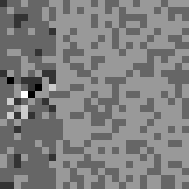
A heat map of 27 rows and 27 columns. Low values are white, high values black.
A vertical seam about 30% of the way across splits the table, and the left part is higher. Fine speckle covers the field. The middle left is the roughest part. An odd patch, rougher than its surroundings, sits in the middle left.
